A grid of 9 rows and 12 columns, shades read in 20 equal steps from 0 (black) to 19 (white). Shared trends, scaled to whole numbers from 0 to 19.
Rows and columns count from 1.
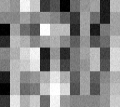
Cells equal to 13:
8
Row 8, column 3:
8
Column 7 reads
0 7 14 10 3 5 13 16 11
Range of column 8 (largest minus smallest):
7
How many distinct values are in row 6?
10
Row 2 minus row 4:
7 -4 -1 0 -1 -3 -3 -3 1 2 -6 -2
